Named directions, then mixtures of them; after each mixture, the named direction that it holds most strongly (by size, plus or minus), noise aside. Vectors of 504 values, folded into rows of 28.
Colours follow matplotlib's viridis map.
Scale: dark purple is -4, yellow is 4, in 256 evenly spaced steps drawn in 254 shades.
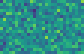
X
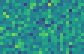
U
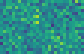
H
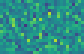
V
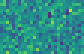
U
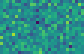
U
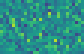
V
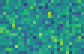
U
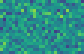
X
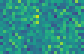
H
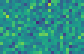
U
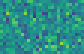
V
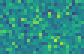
V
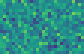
V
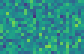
V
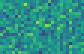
U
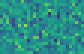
V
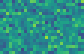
X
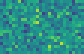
H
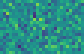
V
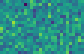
U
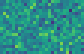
U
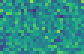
X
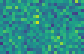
H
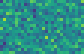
X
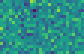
X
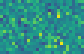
V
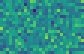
X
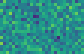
H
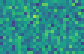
H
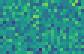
H
